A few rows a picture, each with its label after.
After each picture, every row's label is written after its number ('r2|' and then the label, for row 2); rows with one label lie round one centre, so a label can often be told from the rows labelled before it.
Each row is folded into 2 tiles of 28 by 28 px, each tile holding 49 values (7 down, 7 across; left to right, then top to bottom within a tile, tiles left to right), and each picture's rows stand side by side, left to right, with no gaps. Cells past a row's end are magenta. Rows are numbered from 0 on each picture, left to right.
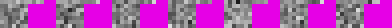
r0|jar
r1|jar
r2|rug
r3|rug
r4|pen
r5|rug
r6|jar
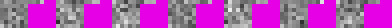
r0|rug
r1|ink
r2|pen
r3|rug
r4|ink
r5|rug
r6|pen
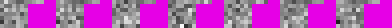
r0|ink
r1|ink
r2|pen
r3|jar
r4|pen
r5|pen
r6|ink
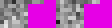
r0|pen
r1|ink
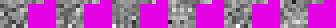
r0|jar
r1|jar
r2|rug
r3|ink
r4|jar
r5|pen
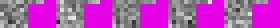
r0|jar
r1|ink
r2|rug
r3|rug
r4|pen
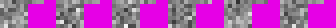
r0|pen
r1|jar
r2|jar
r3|rug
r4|pen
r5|jar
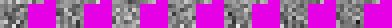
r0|jar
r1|rug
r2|ink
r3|jar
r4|jar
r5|rug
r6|rug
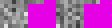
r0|pen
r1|rug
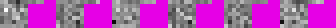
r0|ink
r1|rug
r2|ink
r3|rug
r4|rug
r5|ink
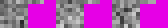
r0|rug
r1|pen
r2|jar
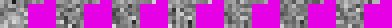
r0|pen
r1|jar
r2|rug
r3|rug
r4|rug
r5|rug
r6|jar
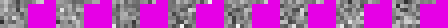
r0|ink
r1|ink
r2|rug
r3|jar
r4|jar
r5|jar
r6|pen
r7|pen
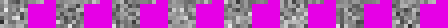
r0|ink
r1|jar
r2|rug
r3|ink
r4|pen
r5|pen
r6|rug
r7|jar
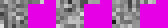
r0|rug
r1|pen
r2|ink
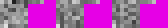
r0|pen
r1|rug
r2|rug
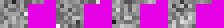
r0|pen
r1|rug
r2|ink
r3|pen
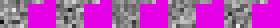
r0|ink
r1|jar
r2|rug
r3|pen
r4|jar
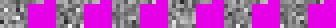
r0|ink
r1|jar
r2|rug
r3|pen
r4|jar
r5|rug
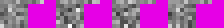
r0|rug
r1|jar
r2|jar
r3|rug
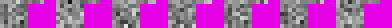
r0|rug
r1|pen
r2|jar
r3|jar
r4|rug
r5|rug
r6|pen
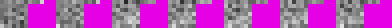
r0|rug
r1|rug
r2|pen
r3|pen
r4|pen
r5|pen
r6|pen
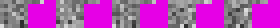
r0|rug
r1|ink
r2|rug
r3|jar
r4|jar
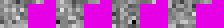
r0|ink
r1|ink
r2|rug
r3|pen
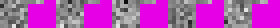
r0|jar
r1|pen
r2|pen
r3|rug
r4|ink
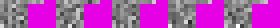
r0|rug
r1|jar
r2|rug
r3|rug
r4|jar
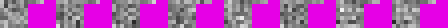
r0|pen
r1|rug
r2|rug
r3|jar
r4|ink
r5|rug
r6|ink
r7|ink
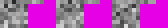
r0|pen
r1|pen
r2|jar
